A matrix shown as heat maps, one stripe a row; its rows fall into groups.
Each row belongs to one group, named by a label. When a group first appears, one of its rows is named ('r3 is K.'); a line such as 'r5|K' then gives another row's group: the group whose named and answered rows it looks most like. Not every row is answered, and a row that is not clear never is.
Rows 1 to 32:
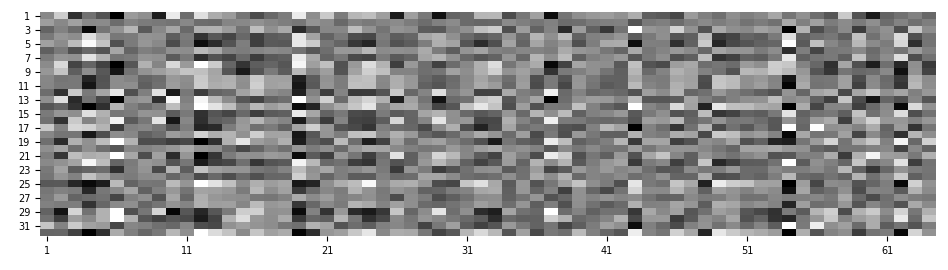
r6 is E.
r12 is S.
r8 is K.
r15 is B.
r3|E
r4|B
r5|B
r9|K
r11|E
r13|K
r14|E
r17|B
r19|S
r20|K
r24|B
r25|E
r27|K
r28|E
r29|S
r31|B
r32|E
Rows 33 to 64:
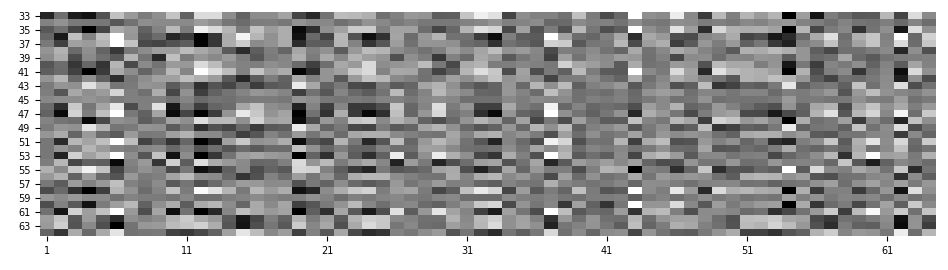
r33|E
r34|K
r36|S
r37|S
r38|K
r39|K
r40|E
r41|E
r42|K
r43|B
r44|S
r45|B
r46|S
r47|S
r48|E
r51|S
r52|B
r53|S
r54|K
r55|B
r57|S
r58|E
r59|B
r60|E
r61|S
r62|K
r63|K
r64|S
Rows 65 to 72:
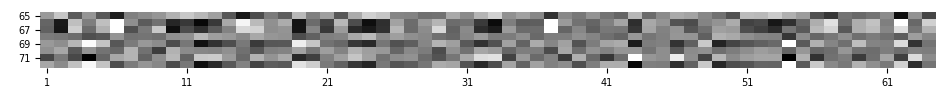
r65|K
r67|S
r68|E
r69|B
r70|K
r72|B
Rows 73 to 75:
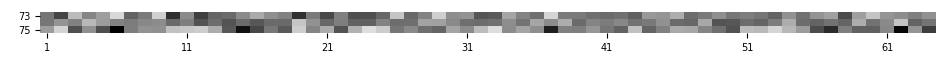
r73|S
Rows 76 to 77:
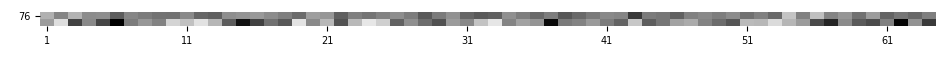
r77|K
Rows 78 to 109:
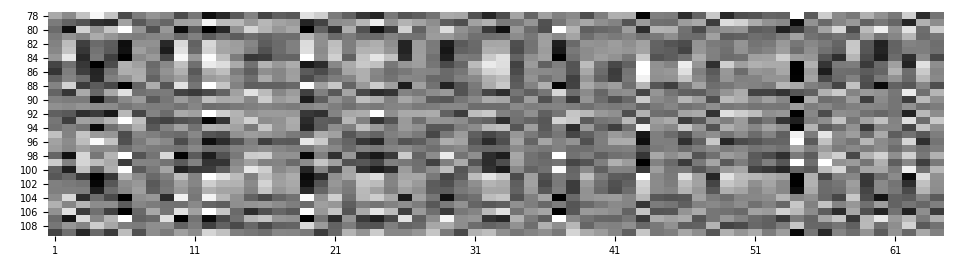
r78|B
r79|E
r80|S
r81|B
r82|K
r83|K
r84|K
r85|E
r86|E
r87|E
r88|K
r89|S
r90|E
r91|B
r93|S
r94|E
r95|B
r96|B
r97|B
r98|S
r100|S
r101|E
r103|E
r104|K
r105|B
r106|K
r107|S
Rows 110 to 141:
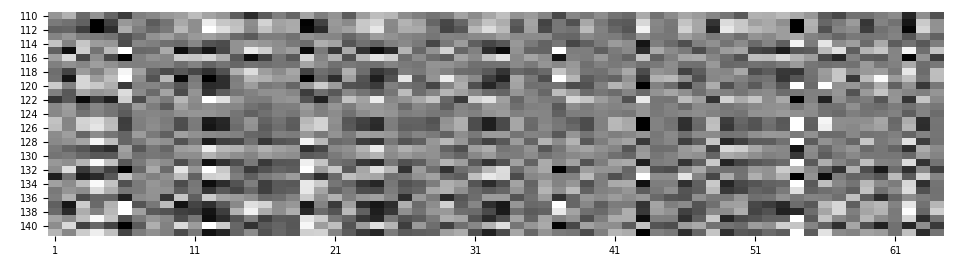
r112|E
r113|K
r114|B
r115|S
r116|K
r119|S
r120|B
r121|S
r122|E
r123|K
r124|K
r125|B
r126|B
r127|K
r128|B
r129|E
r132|K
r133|E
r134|B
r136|K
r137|S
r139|B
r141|B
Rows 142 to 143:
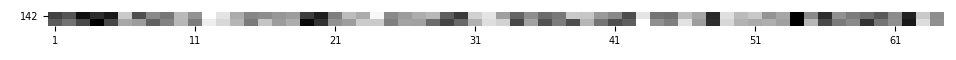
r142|E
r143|E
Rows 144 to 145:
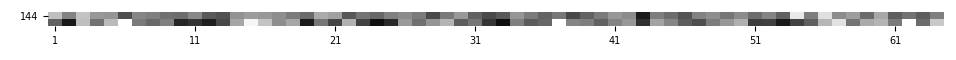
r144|B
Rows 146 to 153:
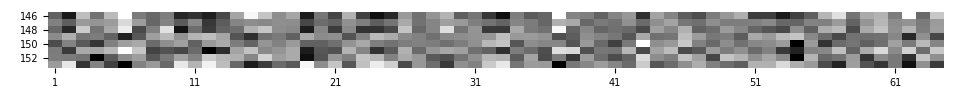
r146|S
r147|S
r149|K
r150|E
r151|S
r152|E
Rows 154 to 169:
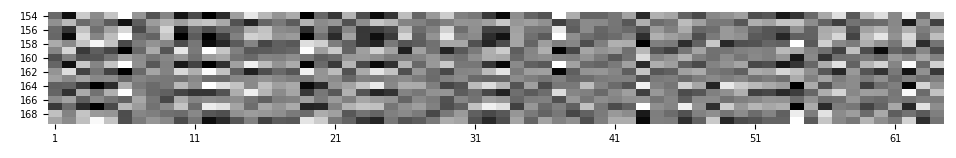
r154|S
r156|S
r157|S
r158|B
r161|S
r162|K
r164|E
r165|S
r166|K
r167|E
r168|B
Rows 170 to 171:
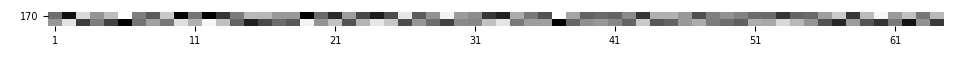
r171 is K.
